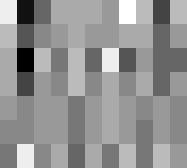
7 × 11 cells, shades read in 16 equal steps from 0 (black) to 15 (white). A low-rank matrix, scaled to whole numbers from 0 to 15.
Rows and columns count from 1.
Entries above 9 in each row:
7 4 4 4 1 1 5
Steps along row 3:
down up down up down up down up down same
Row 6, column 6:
9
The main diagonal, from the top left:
14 5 11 8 7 9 7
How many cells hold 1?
1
